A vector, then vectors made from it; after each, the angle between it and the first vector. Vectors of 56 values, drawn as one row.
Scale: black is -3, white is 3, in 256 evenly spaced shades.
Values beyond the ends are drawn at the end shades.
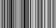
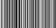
orthogonal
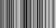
partly aligned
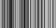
nearly parallel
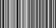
partly opposed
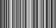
partly opposed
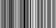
nearly parallel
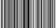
partly aligned
